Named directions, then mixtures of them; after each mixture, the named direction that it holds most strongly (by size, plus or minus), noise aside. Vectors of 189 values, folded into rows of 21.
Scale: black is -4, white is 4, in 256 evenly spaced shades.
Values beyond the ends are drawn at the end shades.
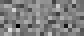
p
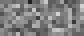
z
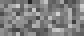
z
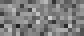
p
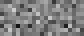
p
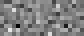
p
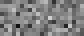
p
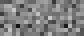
p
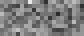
z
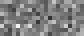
p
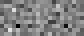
p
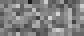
z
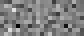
p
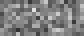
z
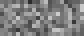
z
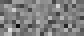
p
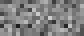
p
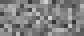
z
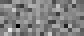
p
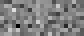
p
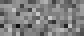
p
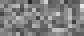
z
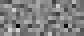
p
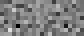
p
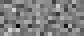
p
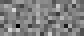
p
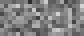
z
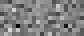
p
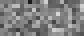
z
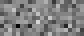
p
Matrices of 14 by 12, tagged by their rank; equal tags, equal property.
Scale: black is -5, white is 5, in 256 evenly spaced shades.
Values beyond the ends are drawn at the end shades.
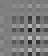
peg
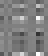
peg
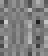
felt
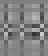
peg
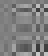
peg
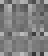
felt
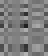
peg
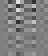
peg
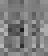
felt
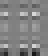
peg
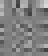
felt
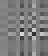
peg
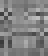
felt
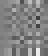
felt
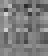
felt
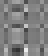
peg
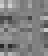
felt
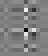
peg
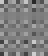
peg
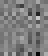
felt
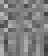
felt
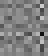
felt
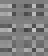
peg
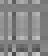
peg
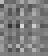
felt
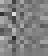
felt
